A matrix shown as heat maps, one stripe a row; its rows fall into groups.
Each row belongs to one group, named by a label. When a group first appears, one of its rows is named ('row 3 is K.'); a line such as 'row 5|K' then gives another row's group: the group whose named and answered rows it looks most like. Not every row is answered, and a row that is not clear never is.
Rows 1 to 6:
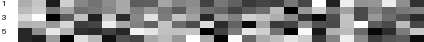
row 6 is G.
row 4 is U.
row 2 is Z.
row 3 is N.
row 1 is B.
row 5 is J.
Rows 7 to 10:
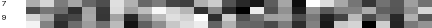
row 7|Z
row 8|J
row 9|N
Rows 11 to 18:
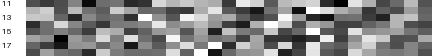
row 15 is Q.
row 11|G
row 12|Z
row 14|J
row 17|G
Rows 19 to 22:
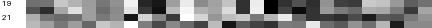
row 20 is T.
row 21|N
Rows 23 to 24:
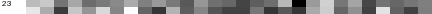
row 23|Z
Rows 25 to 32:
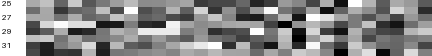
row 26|Q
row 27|Z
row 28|T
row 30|Z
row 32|G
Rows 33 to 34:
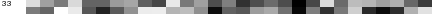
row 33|B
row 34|J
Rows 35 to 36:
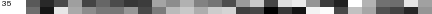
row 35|G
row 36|T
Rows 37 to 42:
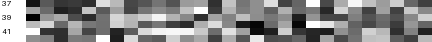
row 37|Q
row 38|N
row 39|J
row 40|Z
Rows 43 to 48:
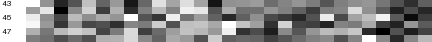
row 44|N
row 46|N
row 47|T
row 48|U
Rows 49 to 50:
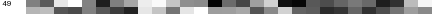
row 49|J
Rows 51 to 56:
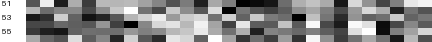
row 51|U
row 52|U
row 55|G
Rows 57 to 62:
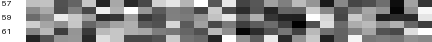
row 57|N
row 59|T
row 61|U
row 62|Q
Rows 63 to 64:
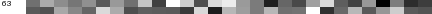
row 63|T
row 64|Q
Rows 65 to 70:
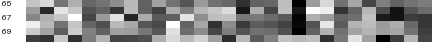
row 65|Z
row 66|T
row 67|T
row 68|B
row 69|B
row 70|G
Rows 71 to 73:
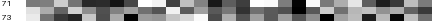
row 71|J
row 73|N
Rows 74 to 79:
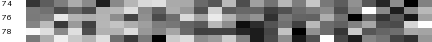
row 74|J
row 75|U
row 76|T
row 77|U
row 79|T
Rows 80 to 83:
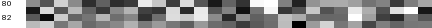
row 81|Q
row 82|G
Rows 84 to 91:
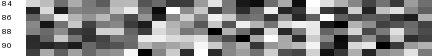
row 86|T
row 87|G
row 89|J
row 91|Q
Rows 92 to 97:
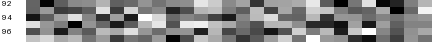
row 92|G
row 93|Z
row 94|J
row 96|U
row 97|Z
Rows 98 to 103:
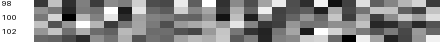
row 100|B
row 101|T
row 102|Z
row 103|G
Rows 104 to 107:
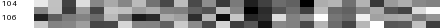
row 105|U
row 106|Q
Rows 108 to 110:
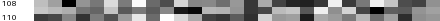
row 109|Z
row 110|J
